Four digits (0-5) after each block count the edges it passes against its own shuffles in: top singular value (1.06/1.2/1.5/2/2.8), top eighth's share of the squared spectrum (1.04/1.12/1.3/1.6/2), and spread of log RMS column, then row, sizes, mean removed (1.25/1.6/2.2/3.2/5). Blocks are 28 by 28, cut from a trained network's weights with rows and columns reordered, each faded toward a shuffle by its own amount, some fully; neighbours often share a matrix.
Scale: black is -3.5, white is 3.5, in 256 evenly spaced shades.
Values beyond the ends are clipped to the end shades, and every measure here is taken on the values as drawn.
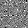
2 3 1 1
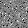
0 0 0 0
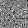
2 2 0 1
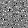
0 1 0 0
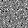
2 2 0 0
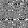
3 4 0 2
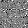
2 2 0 1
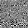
3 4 0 2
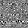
3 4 0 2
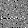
2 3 0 1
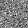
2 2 0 0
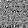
3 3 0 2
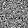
1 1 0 0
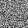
2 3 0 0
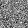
0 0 0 0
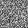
1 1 0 0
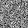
0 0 0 0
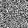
1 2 1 0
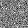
1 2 0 0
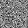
1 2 1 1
